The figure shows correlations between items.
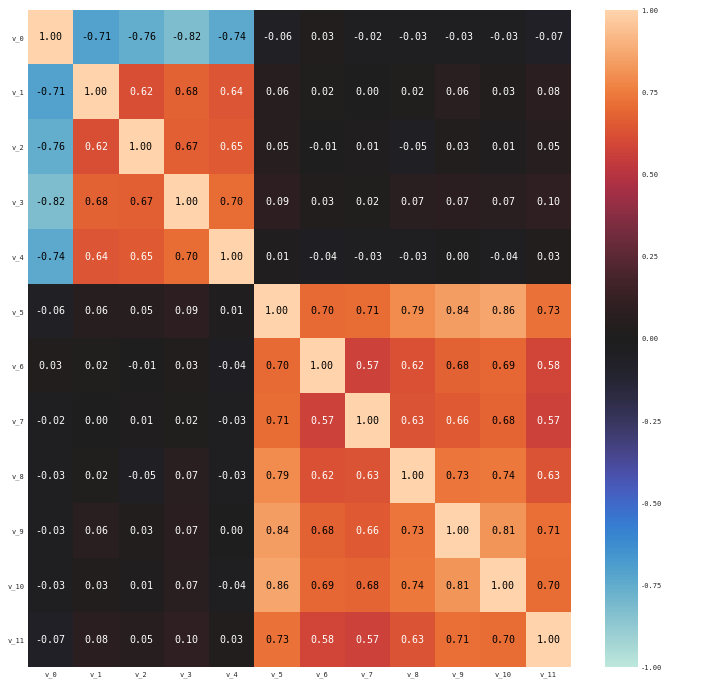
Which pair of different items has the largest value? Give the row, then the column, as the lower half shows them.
v_10, v_5
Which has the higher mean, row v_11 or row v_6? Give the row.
v_11
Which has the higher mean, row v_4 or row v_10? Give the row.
v_10
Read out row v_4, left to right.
-0.74 0.64 0.65 0.70 1.00 0.01 -0.04 -0.03 -0.03 0.00 -0.04 0.03
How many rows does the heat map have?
12
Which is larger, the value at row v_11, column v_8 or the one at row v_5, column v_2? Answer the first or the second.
the first
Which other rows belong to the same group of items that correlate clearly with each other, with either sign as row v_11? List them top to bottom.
v_5, v_6, v_7, v_8, v_9, v_10
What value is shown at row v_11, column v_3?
0.10
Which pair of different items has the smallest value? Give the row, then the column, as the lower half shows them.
v_3, v_0
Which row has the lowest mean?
v_0
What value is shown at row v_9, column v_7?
0.66
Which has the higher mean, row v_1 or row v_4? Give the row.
v_1
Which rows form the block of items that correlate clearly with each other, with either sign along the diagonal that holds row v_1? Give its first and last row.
v_0 to v_4
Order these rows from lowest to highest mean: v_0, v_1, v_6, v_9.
v_0, v_1, v_6, v_9
